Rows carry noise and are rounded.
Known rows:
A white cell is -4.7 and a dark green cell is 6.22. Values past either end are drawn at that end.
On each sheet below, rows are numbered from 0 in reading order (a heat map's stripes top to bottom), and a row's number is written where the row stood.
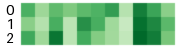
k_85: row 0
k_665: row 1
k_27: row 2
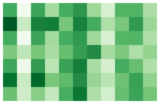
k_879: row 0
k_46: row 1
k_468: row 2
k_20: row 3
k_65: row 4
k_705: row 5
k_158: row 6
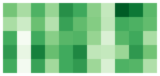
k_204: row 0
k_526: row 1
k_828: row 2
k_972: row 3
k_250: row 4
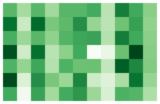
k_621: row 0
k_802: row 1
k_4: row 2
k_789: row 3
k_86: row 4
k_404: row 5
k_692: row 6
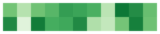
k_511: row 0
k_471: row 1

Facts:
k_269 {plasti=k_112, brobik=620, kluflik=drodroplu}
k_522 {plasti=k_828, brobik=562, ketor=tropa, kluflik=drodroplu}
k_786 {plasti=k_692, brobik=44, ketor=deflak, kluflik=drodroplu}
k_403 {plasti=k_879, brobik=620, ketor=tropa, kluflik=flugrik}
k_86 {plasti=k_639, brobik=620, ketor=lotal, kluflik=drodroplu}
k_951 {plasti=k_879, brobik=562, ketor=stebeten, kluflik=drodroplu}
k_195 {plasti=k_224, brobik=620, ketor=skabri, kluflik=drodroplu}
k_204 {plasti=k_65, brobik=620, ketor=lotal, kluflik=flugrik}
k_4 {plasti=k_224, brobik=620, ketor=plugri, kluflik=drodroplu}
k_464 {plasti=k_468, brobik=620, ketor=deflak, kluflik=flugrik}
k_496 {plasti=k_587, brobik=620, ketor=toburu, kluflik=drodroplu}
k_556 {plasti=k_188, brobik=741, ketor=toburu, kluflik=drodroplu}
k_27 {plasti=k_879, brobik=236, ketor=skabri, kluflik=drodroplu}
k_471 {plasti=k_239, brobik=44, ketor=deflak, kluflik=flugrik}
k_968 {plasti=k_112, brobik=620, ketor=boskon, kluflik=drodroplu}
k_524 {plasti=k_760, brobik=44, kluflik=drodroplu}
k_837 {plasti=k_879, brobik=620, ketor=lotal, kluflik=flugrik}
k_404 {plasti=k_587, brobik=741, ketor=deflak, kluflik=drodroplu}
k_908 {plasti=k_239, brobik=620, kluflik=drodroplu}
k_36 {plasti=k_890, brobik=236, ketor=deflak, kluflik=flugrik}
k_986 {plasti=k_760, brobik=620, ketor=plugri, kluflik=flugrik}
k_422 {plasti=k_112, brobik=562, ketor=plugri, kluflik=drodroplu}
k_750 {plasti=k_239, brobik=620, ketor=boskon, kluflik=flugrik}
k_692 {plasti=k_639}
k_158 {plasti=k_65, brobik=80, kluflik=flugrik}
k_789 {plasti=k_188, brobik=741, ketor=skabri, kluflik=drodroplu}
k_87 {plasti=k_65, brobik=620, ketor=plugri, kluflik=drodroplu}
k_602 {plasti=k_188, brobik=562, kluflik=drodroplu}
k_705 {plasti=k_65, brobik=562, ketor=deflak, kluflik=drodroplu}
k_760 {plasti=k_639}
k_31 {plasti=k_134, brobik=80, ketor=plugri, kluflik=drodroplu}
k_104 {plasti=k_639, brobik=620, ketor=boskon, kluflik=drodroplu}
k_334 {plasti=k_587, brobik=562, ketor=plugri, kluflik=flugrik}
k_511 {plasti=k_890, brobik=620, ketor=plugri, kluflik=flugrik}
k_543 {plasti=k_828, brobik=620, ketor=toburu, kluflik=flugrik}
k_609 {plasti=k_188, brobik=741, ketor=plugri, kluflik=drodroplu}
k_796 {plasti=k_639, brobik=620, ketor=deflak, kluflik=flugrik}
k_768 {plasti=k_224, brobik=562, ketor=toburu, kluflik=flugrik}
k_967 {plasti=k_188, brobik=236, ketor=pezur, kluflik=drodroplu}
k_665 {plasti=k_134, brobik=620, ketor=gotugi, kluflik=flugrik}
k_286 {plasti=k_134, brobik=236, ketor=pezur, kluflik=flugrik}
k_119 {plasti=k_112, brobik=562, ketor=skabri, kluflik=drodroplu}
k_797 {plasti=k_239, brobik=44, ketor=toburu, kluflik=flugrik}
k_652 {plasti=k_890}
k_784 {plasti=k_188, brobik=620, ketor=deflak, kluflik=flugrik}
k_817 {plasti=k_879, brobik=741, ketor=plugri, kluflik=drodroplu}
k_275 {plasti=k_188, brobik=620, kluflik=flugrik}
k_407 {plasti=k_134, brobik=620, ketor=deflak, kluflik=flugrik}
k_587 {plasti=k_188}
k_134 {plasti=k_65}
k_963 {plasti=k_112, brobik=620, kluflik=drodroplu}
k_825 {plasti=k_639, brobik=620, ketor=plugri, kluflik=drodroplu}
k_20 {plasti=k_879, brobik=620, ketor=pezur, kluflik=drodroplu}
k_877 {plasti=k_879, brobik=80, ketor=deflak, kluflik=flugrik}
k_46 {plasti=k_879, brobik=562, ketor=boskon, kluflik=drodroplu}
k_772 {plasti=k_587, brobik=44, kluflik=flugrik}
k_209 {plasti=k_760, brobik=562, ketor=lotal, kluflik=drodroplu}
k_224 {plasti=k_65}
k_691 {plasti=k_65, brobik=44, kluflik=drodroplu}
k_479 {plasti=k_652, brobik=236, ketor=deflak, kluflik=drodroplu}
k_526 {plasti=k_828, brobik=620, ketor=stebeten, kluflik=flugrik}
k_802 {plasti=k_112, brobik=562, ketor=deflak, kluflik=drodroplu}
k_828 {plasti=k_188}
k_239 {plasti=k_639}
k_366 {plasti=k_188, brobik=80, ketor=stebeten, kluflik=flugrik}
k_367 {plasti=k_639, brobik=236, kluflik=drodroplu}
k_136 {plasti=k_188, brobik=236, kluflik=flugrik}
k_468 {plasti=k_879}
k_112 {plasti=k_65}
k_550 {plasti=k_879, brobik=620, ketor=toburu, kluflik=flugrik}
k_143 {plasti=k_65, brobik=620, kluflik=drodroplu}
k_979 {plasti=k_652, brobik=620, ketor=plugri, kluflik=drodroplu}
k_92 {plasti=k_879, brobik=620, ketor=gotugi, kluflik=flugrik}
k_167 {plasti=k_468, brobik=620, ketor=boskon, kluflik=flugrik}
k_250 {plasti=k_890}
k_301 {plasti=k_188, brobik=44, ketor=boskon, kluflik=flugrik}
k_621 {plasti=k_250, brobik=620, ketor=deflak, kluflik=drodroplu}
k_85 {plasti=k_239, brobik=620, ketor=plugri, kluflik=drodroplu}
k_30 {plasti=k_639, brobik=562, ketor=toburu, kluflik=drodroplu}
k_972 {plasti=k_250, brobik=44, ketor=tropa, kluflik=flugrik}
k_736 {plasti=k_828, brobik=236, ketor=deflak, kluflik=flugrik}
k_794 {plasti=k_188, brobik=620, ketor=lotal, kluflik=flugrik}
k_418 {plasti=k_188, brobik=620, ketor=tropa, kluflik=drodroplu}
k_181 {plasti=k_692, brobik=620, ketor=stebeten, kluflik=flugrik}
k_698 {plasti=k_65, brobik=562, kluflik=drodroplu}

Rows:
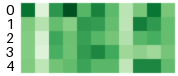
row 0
k_301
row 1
k_407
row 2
k_136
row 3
k_286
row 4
k_784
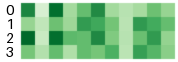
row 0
k_698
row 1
k_403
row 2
k_422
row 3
k_418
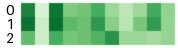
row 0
k_522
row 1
k_30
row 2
k_967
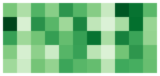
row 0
k_837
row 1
k_609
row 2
k_104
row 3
k_366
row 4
k_275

